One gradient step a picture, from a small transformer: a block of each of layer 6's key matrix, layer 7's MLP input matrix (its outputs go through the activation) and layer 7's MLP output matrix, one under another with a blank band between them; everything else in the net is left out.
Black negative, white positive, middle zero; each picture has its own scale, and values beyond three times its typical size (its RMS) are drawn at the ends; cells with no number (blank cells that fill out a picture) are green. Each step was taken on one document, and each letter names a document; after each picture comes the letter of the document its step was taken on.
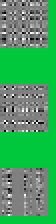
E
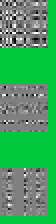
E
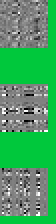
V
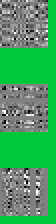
V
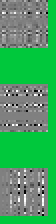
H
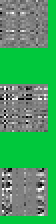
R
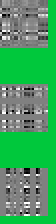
V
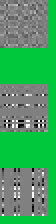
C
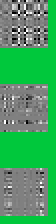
R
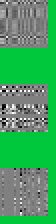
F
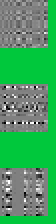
E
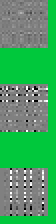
H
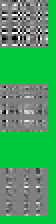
V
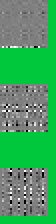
H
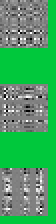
V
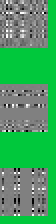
C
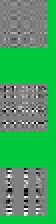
E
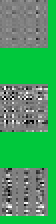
R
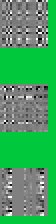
R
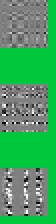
E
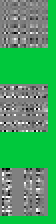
E
